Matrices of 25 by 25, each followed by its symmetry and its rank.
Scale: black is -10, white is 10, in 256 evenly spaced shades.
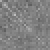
symmetric, rank five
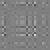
symmetric, rank two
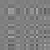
symmetric, rank one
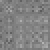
symmetric, rank three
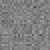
neither, rank five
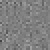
neither, rank five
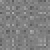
symmetric, rank three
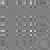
symmetric, rank two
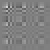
symmetric, rank one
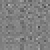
neither, rank five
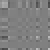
symmetric, rank one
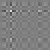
symmetric, rank one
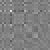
symmetric, rank three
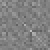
symmetric, rank five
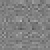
neither, rank five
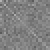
symmetric, rank five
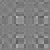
symmetric, rank two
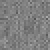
neither, rank five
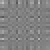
symmetric, rank two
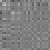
symmetric, rank two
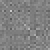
symmetric, rank five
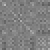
symmetric, rank five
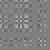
symmetric, rank two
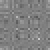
symmetric, rank three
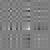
symmetric, rank one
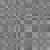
symmetric, rank three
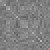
symmetric, rank five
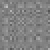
symmetric, rank three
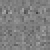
neither, rank five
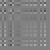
symmetric, rank one
